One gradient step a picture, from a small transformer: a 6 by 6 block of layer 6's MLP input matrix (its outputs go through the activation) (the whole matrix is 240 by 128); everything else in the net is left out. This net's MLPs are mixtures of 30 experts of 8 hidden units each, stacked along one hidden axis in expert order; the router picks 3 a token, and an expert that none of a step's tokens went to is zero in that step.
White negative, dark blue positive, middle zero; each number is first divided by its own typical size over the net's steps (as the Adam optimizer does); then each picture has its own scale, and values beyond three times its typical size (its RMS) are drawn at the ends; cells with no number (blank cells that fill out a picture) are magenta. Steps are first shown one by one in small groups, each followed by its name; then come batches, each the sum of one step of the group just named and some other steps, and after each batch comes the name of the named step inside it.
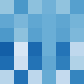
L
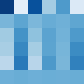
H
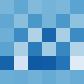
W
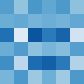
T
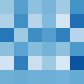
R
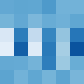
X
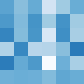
H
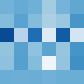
R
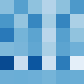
W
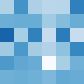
R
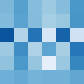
R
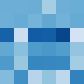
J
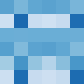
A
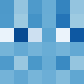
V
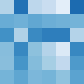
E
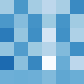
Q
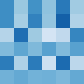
V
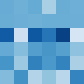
J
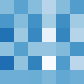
Q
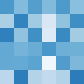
A
